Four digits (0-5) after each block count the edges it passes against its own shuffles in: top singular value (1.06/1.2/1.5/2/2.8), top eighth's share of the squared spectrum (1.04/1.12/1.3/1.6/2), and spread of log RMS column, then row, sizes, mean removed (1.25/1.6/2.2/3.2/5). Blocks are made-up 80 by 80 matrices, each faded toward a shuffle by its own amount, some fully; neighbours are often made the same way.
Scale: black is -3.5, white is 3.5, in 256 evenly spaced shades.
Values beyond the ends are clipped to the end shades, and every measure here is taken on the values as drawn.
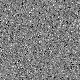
0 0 0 0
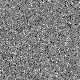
0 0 0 0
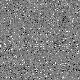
3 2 0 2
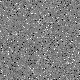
0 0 0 0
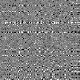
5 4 2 3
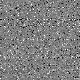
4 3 1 2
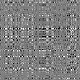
5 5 3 4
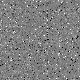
2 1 0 0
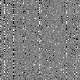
4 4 3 1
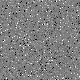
0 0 0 0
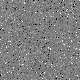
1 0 0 0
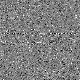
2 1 0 2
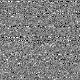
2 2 0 3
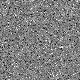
0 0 0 1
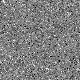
0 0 0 1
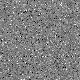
1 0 0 0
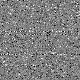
1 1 0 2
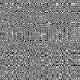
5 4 3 3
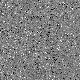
1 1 0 0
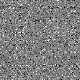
4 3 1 2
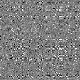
4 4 2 3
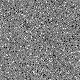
1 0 0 0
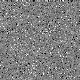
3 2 0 1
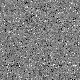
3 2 0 1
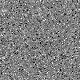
2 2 0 0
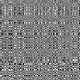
5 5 4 4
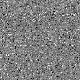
3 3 0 2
